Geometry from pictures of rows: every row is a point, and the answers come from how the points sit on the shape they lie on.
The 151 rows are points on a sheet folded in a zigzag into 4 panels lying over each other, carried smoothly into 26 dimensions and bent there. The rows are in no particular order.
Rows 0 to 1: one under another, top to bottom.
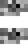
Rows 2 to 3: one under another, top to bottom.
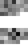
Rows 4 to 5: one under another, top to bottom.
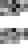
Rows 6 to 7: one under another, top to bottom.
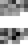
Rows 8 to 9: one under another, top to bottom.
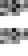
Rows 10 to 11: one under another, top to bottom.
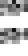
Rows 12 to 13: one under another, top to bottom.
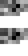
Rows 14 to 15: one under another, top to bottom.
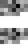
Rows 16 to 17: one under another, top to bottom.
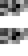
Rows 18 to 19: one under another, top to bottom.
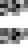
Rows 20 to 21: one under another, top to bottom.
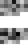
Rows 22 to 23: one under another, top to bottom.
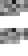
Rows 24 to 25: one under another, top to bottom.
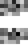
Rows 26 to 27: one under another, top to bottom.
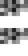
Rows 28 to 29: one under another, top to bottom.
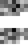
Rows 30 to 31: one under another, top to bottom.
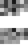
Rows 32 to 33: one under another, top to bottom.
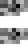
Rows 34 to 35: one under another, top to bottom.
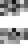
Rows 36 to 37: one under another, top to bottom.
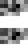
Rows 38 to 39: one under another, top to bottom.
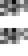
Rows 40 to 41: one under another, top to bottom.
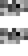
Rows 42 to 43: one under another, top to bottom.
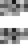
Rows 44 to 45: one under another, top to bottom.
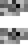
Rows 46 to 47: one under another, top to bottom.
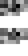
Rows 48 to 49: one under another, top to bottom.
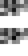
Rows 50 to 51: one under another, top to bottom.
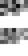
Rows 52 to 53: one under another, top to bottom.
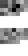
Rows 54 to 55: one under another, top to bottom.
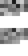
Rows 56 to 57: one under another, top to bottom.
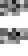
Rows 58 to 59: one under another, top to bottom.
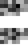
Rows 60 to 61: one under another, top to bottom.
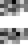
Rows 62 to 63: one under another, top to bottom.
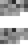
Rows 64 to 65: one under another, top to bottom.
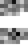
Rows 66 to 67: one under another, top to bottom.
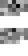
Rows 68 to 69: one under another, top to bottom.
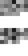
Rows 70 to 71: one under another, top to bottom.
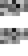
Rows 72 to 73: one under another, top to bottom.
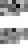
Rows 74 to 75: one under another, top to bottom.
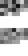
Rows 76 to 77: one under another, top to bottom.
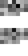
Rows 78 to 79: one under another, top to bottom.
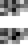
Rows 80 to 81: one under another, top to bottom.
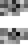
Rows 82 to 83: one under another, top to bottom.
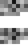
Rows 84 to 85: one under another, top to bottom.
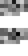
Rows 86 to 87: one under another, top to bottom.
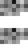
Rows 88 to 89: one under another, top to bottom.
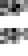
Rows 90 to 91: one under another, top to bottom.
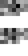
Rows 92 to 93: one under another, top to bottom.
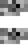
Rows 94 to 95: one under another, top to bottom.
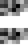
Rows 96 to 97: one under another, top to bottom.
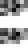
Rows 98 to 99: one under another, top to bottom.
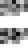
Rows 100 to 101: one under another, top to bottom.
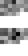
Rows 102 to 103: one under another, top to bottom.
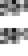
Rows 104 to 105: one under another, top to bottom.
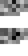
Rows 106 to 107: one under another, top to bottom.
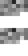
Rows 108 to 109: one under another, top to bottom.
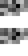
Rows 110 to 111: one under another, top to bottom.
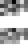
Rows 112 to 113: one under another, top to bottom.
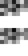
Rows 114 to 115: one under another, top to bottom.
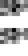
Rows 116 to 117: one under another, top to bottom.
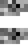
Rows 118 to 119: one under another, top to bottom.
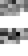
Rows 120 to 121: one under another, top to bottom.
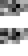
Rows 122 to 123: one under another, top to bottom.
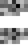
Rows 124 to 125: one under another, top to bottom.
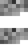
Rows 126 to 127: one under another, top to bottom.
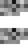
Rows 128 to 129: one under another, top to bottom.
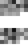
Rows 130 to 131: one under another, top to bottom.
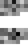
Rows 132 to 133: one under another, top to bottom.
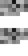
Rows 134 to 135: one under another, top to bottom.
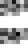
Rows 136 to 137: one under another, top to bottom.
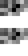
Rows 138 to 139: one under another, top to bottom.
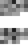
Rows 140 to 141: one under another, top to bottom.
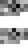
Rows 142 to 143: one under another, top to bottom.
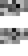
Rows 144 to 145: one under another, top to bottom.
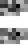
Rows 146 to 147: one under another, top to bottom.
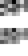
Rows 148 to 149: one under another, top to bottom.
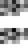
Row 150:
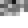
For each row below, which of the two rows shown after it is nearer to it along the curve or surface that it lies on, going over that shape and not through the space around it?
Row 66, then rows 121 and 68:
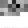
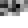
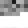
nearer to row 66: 68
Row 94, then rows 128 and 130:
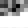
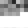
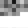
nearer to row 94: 130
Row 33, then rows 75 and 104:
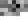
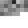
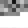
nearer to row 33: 104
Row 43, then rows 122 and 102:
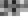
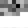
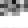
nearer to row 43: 102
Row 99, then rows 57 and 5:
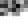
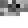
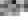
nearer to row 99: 5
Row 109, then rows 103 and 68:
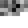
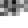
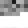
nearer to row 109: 103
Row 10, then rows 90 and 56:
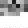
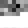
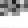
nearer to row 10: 90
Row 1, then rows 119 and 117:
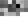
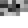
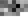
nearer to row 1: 117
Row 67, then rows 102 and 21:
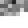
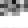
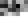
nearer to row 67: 102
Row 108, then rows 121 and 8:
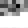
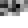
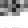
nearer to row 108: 8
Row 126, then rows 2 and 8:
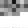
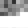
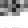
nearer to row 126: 2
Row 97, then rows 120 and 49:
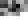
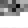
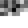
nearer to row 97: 49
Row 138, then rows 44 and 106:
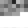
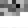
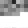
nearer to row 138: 106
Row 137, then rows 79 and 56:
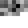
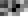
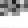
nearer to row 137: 56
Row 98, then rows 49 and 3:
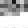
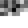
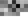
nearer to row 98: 3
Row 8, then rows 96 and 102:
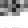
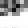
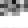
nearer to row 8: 102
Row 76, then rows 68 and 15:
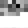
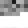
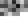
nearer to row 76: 68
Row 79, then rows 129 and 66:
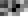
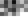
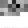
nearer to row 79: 129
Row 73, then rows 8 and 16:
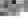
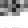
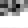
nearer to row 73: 8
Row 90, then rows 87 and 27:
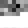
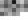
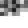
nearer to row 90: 87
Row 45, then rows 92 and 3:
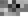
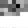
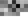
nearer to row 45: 3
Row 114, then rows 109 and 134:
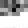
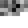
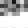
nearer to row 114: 109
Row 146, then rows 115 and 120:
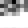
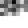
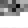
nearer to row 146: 115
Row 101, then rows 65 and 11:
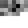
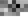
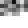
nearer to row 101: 11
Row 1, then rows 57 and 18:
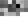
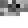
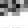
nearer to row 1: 57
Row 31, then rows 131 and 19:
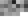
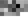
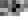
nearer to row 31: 131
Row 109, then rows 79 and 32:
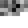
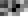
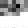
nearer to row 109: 32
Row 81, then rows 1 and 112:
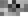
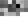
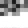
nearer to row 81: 1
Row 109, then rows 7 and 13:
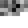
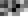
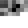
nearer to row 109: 13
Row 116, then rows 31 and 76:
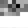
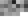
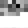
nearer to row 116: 76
